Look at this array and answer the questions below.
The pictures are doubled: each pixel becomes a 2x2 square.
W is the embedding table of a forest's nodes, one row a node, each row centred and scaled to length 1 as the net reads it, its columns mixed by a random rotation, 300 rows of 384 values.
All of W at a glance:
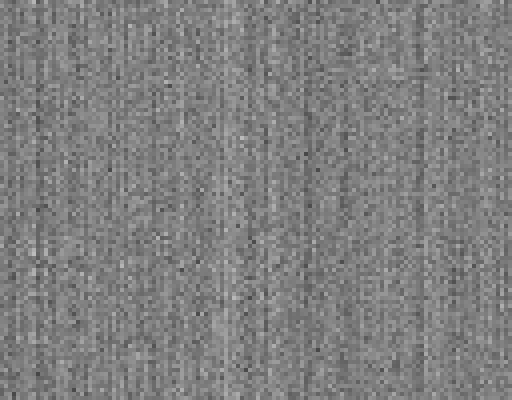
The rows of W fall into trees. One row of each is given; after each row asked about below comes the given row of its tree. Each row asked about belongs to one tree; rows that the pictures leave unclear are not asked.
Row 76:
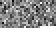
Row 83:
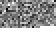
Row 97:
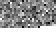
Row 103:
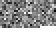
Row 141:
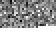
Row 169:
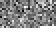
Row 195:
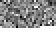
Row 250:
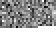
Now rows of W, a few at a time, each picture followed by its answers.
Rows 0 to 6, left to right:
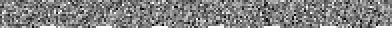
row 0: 83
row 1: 83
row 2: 169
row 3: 97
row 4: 83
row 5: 103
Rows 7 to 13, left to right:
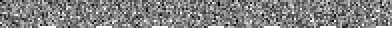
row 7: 195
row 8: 76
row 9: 97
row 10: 97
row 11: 83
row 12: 97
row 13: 250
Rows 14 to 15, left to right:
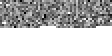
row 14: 83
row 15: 97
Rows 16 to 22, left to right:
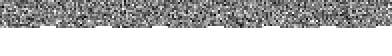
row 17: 97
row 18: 76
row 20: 195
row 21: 97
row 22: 195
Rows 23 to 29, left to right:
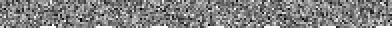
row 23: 169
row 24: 195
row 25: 169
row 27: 76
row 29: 97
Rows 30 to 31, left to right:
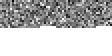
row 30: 76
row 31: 76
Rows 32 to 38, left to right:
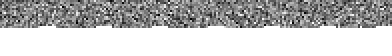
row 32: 141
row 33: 97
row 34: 195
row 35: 195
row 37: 83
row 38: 169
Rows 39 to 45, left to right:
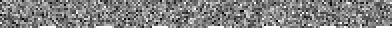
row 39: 195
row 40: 195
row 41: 103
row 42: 169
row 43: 195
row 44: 97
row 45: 83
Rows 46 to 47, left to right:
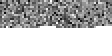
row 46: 169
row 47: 195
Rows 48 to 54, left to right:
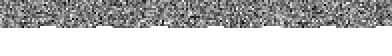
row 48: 97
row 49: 76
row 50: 250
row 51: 97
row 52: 250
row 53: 97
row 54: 83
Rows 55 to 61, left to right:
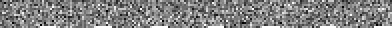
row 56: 141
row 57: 250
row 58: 97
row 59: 250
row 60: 83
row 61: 141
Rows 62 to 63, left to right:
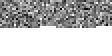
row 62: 103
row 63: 169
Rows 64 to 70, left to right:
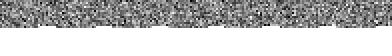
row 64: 195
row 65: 195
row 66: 83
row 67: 97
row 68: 141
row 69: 141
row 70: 169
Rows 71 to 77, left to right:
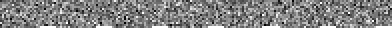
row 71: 195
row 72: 83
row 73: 103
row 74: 83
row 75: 141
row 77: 97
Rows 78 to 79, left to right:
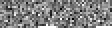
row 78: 141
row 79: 103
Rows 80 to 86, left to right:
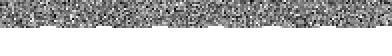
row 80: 97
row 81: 76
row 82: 103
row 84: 141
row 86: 195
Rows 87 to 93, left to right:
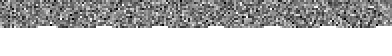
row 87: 141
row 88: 103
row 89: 169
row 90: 76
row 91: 169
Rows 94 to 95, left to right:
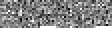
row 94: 97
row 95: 141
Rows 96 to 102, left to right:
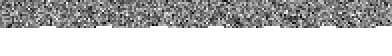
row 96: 250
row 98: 141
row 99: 83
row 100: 195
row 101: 195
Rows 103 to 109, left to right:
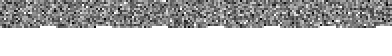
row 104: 103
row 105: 83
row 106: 250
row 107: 195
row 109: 97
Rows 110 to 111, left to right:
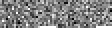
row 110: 250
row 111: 103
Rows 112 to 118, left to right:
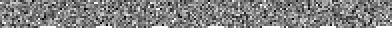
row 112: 83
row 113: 169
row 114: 169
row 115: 76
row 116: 141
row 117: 169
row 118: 195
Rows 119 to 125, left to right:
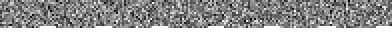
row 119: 83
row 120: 195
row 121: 76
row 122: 97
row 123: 97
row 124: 141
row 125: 76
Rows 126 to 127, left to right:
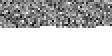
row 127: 83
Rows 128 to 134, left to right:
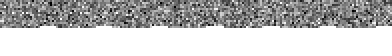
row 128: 97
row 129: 103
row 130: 195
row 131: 141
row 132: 250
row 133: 83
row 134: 195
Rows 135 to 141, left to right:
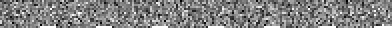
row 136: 195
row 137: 97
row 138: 76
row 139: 195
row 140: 250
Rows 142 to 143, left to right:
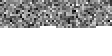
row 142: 195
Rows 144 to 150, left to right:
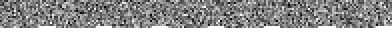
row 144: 141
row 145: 83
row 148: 195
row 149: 250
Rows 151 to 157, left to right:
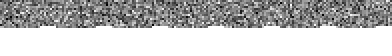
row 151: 195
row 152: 97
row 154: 169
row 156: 76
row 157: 169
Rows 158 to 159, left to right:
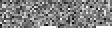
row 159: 103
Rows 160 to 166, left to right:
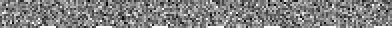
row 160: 83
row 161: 97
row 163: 195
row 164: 97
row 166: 141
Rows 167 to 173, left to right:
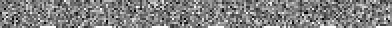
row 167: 103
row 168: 250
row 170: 103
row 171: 97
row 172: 83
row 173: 195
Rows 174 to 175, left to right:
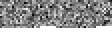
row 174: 83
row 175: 97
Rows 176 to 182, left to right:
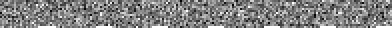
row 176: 141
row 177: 169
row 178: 169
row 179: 76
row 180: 76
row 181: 83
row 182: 83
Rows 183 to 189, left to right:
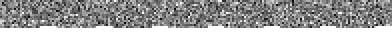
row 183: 97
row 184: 169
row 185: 103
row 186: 83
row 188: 76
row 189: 83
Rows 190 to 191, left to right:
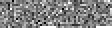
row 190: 76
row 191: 83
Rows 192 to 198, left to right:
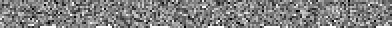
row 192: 97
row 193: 169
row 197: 195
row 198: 76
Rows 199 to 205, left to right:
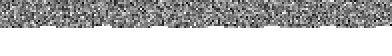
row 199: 76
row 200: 141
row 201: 250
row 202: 250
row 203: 83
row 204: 83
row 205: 83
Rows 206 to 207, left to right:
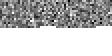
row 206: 97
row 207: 76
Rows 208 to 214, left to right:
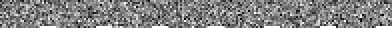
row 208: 195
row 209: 97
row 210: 83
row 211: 76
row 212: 103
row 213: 195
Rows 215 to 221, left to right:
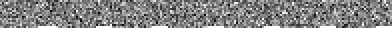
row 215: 141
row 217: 83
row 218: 141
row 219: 83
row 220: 83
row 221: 250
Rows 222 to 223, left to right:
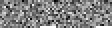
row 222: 97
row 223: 195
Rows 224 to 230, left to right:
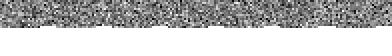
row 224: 97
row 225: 141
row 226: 83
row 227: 76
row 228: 83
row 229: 250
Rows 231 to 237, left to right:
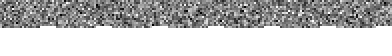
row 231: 103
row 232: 83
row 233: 195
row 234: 195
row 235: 195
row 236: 97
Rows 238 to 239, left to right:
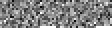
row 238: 76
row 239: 83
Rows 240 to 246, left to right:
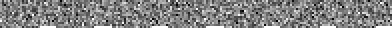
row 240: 97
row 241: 250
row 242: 83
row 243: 250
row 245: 76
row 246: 97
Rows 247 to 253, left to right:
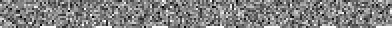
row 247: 195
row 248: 250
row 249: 83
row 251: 76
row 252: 76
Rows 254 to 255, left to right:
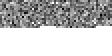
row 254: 83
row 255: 83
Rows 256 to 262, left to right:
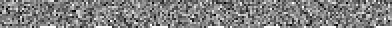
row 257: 195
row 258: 195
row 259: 195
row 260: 169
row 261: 83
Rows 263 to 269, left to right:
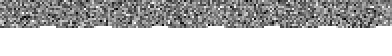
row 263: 97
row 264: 250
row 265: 169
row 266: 195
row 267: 97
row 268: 250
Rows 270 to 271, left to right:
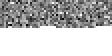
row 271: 195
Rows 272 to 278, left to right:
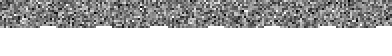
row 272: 169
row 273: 103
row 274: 250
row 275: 169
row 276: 195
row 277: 195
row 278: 76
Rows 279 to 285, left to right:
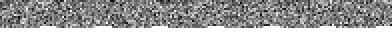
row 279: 169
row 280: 141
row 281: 195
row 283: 141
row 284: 169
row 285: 83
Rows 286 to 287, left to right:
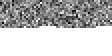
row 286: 76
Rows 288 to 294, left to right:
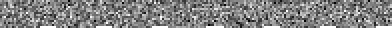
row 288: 97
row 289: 76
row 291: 141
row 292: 195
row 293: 195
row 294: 97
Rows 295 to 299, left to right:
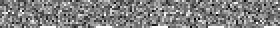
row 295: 97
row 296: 83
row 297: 141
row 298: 97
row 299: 83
